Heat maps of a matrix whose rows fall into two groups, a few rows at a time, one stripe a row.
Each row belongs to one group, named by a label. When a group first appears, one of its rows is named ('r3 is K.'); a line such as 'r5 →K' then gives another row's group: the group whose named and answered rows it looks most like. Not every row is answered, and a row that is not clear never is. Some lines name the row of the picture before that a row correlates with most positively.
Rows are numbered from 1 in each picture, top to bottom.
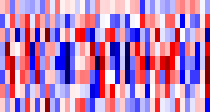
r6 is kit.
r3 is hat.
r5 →kit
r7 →kit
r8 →hat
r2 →kit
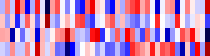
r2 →hat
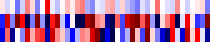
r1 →hat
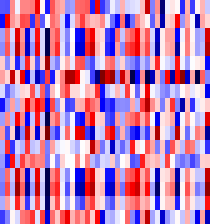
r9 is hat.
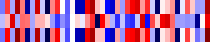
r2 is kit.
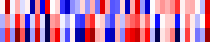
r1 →kit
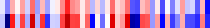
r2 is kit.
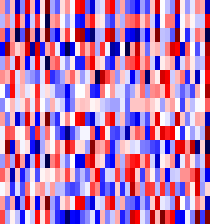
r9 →hat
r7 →kit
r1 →hat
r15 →hat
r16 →kit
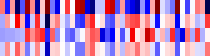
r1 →hat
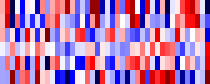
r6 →kit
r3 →hat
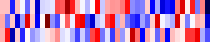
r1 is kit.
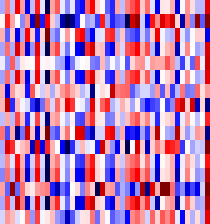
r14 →kit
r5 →kit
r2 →kit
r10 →hat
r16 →kit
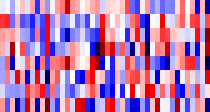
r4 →kit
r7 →kit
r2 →kit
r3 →kit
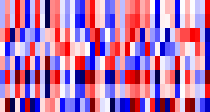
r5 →hat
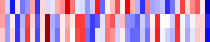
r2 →hat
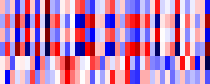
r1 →hat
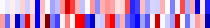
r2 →hat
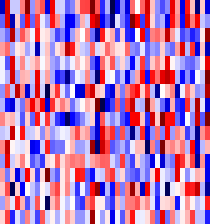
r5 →kit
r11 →kit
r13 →hat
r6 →kit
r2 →kit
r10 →kit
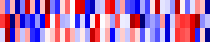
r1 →hat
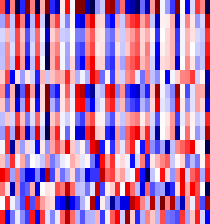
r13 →kit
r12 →kit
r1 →hat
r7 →hat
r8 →hat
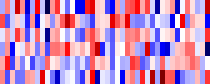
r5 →kit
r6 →kit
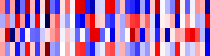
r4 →hat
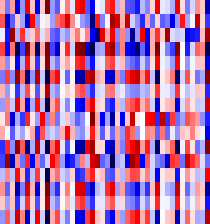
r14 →hat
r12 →kit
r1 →hat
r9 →kit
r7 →hat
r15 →hat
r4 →hat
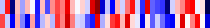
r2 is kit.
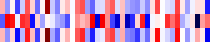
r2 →kit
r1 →hat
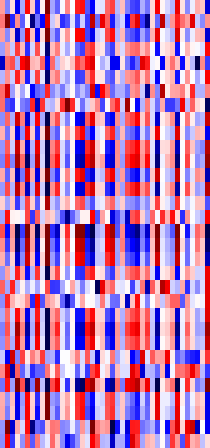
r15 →hat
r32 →kit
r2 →kit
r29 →hat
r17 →hat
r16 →kit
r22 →kit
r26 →kit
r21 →kit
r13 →hat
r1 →hat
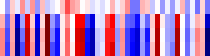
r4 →hat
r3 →hat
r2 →hat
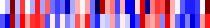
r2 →kit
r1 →kit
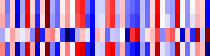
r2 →hat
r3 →kit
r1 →hat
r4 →hat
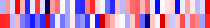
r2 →kit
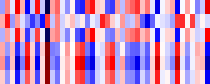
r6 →hat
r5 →hat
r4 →hat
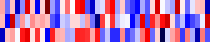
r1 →hat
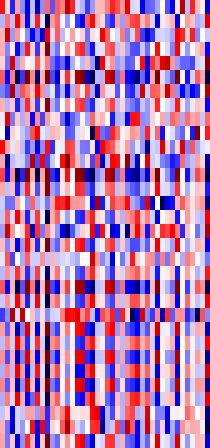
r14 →hat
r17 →kit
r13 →hat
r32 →hat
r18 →hat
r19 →kit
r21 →hat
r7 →kit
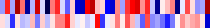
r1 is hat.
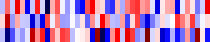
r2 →kit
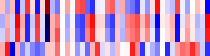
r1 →hat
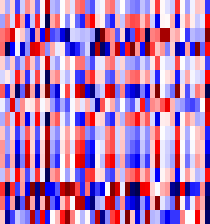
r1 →hat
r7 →hat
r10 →hat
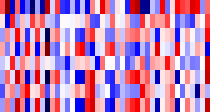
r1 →kit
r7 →kit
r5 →kit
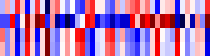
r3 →hat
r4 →hat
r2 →kit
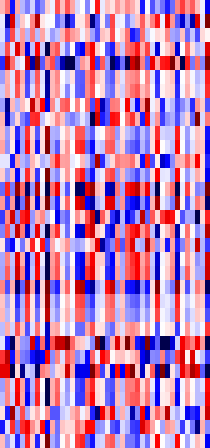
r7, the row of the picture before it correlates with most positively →1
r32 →hat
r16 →kit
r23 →hat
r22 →hat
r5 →kit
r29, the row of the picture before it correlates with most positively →1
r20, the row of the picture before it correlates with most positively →1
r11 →hat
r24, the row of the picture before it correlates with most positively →1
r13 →hat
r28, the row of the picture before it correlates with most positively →1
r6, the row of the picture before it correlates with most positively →1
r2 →kit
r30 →kit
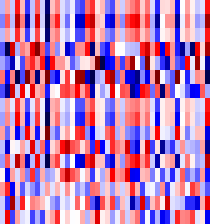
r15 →kit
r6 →hat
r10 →hat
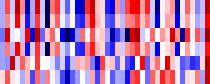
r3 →kit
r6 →kit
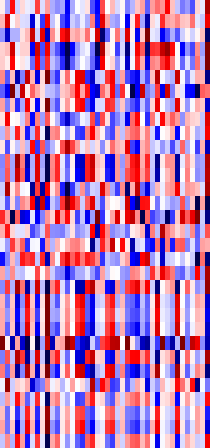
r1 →kit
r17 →kit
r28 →kit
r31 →hat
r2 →kit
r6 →hat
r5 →kit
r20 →kit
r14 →kit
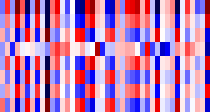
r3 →hat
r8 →hat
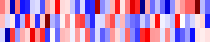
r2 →hat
